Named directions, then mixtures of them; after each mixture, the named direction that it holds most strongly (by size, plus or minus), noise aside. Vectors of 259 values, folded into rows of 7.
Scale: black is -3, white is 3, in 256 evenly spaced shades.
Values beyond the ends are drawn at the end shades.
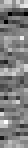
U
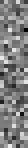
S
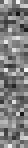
S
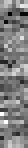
U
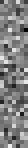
S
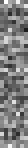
S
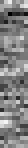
U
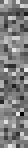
S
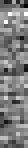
U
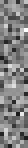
S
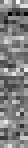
U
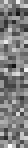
S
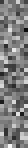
S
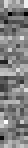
U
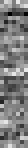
U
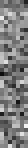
S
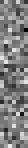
S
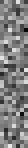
S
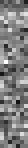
S
